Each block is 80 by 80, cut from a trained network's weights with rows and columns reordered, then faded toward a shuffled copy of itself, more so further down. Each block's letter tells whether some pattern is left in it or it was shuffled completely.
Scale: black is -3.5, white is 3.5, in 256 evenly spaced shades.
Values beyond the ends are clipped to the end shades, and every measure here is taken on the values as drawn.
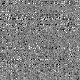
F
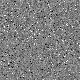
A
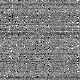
F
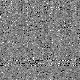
F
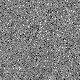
A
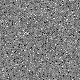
A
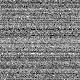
F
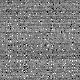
F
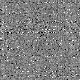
F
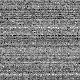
F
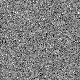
A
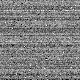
F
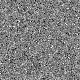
A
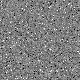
A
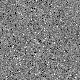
A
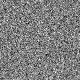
A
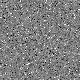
A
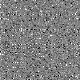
F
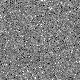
A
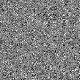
F
